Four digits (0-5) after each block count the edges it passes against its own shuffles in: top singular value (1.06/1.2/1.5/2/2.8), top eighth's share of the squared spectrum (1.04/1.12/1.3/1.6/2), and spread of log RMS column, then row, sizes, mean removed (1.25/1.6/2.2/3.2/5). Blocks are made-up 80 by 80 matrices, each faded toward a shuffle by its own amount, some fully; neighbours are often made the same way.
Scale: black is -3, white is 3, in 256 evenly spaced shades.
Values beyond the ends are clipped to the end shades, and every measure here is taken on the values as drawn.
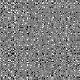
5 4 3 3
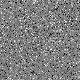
3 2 0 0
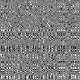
5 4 3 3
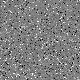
0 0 0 0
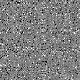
4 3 1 2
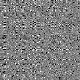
4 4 2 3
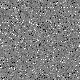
0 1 0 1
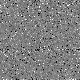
0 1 0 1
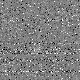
2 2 0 2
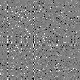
4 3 2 2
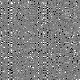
5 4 3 2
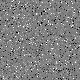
0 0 0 0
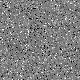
0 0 0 0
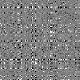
5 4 3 3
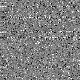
3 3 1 2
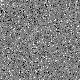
1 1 0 0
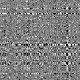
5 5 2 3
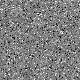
0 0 0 0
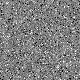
1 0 0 0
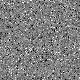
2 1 0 0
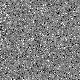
2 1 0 0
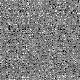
3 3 1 1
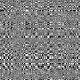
5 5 3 4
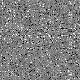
3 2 0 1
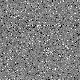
2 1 0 0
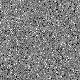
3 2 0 0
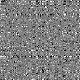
4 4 1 3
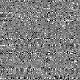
4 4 2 3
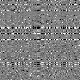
5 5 2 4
